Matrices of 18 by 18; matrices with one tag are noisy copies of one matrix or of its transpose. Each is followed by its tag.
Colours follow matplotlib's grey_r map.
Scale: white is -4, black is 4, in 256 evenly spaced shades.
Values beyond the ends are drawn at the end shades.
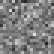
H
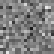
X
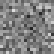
X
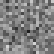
X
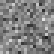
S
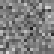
X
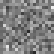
X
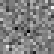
X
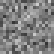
H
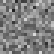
H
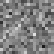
H
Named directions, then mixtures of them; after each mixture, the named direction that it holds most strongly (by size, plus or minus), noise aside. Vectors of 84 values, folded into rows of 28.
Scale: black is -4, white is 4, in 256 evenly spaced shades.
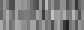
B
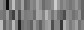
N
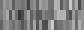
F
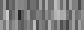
F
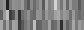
N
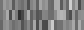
F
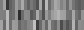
B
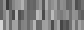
B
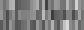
B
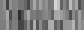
F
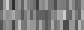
N
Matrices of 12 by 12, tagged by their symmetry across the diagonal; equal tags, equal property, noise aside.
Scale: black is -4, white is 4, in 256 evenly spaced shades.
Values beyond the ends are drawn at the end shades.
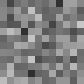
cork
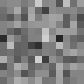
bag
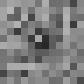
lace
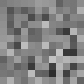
lace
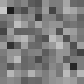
cork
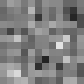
bag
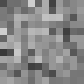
lace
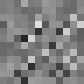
bag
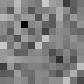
lace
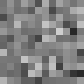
cork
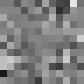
bag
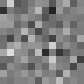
bag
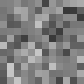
bag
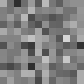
cork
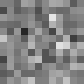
cork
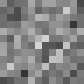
lace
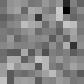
cork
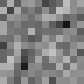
lace
